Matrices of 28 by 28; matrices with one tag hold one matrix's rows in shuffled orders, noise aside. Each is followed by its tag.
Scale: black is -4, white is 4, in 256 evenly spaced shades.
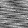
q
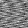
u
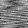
q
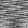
q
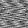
u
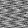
u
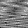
q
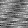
q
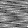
q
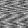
u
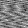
u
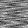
q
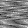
q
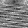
q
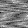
q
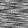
q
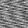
u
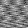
u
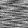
q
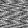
u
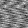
u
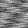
q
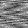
q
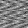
u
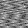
u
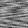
q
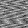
u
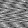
u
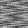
q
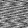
u
